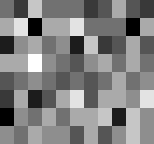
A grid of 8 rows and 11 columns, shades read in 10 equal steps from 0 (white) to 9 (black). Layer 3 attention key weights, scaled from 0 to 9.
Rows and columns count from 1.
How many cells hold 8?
4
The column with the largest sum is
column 1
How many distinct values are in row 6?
6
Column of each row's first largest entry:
2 3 1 6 1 3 1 6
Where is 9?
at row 2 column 3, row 2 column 10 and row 7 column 1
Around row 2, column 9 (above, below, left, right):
3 6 5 9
